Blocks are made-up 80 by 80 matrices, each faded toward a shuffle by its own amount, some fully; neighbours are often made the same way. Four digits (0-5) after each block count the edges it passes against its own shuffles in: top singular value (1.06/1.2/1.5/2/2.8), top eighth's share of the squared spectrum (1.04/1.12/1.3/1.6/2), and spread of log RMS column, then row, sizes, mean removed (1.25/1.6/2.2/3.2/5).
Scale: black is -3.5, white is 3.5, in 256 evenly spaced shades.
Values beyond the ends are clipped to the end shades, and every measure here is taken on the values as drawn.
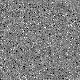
2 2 0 0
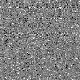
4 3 1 2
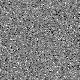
2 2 0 0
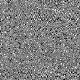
4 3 1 2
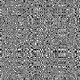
4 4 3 3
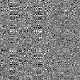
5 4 3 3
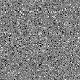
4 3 1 1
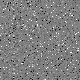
2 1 0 0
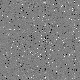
2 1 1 0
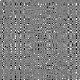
5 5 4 3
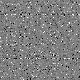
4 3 0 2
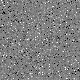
2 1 0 0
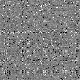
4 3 2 2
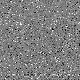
2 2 0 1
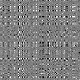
5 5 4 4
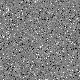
1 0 0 0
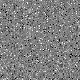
3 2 0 1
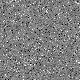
1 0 0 0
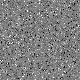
0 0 0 0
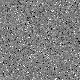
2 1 0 0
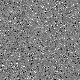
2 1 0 0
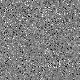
3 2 1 1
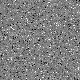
0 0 0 0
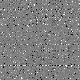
4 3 0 2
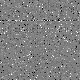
3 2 0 1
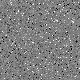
0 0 0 0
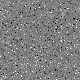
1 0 0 0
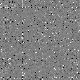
3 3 1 1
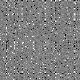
4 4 2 2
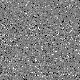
3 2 0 2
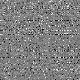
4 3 0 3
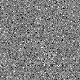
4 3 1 1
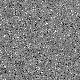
1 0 0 0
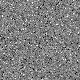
1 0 0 0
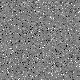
2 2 0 0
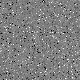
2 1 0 0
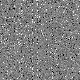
1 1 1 0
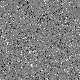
0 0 0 0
